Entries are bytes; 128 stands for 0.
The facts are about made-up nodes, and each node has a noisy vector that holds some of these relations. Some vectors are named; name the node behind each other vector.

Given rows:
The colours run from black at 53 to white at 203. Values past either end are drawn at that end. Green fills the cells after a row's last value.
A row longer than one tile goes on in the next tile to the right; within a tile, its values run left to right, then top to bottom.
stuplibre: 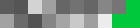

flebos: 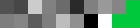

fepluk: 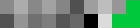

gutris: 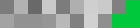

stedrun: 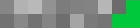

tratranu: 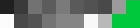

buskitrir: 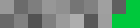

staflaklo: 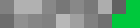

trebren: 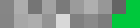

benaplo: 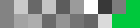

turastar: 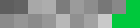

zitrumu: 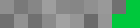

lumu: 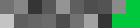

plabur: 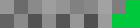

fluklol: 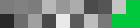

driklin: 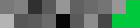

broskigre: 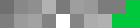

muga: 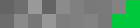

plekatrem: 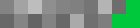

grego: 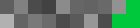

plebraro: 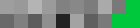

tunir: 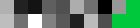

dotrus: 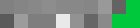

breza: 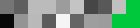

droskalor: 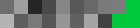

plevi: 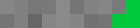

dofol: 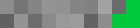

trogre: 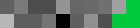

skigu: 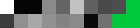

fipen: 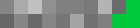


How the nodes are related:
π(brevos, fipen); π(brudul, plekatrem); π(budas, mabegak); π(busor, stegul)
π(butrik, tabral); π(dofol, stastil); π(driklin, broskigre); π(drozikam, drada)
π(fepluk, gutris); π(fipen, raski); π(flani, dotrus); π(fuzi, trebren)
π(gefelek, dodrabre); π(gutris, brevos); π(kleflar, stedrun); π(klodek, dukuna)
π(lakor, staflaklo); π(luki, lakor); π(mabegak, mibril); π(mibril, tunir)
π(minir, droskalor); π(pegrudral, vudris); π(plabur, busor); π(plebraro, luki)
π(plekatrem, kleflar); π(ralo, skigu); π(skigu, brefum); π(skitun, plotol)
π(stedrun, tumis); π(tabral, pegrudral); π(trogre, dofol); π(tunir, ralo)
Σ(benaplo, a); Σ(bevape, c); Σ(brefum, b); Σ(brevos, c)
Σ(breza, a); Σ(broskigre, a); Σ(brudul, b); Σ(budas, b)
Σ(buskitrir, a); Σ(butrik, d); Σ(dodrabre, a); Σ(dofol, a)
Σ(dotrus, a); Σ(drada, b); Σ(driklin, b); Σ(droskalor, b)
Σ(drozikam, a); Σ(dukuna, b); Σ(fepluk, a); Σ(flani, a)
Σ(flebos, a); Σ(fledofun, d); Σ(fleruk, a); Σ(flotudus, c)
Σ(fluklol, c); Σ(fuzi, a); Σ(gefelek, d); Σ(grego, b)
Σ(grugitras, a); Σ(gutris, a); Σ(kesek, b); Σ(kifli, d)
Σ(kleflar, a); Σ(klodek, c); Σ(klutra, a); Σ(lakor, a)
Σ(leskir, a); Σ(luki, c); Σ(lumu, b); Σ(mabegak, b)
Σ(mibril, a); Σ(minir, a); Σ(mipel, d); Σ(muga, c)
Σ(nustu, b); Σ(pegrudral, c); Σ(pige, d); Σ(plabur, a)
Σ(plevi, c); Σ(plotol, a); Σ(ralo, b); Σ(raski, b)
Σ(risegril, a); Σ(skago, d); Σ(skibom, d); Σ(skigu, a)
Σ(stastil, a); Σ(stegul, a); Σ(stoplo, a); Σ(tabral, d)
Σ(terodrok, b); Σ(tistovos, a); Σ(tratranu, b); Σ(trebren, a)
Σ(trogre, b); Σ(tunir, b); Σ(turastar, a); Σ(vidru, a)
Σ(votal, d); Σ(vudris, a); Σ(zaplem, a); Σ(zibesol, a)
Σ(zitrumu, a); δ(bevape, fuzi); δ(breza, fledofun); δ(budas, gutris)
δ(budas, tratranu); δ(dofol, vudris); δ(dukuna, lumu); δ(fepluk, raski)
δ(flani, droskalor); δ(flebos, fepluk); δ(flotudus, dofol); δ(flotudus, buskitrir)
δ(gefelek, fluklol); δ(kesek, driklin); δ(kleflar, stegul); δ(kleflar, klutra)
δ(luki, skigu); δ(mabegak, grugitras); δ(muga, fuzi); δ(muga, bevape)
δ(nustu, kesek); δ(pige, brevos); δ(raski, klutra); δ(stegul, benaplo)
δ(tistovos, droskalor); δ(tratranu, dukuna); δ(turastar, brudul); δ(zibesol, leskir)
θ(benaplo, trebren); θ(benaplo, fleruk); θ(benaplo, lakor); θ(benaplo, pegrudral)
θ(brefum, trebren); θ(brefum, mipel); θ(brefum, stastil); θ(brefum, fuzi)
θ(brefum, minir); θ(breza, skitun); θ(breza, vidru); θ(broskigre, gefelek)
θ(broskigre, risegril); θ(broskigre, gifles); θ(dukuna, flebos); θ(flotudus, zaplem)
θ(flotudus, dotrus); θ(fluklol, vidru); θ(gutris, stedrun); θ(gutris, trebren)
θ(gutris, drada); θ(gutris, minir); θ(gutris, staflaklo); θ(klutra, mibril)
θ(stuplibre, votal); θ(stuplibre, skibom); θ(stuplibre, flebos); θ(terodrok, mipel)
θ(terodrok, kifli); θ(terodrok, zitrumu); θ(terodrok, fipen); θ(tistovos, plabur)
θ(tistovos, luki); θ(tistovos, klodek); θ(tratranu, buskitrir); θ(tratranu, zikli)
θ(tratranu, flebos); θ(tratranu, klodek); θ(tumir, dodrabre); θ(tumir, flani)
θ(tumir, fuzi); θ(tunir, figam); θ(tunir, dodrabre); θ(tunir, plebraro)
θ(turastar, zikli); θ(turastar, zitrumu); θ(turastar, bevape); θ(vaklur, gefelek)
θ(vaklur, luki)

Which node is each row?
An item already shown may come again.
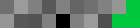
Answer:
butrik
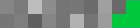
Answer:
zikli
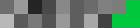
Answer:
droskalor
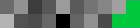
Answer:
brudul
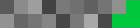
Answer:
pige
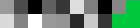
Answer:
brefum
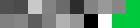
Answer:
flebos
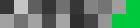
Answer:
raski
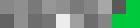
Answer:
vudris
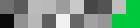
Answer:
breza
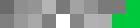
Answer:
broskigre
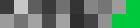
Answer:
raski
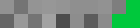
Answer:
flani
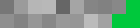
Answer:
vaklur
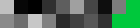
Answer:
ralo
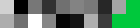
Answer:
budas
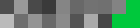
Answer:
drada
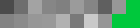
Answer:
flotudus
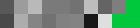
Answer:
kleflar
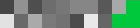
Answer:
terodrok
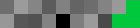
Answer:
butrik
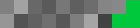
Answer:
fledofun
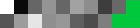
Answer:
mibril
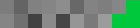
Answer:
klodek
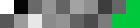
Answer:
mibril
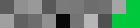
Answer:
gefelek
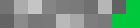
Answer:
tumis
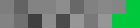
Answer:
klodek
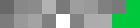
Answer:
broskigre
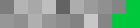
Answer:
tumir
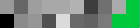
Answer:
vidru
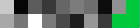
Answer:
mabegak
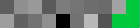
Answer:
gefelek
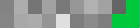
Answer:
trebren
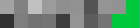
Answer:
skitun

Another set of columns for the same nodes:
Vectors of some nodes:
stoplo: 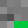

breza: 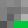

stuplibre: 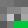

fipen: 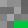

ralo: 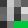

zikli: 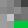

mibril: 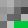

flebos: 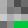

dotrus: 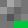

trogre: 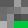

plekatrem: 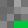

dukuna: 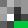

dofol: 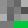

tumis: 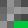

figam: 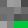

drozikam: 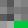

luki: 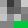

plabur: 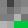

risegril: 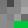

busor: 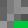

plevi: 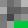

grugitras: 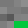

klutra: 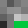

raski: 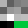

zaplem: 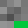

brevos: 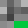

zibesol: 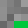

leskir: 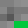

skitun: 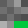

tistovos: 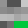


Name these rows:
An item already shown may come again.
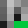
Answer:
tunir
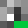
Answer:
dukuna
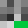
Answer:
minir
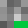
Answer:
kleflar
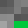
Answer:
driklin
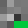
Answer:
droskalor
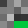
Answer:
lumu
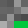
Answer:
trogre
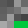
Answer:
trogre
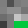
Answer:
klutra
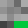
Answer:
stegul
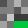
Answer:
lumu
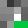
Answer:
fepluk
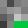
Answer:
klutra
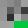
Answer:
flani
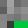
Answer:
pige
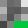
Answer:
flotudus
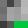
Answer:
broskigre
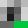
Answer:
muga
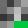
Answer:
gutris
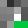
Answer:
fepluk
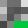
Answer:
flotudus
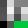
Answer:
brefum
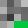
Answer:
pegrudral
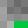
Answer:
buskitrir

